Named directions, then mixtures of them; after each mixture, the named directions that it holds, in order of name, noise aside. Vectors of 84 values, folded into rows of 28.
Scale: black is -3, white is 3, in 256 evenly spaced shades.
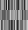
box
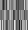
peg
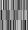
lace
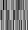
lace, peg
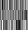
lace, peg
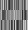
box, lace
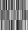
box, peg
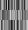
box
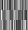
lace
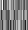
lace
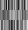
box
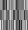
peg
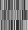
box, lace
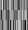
lace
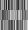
box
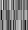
lace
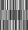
box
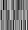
lace, peg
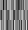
lace, peg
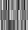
box, lace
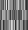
box
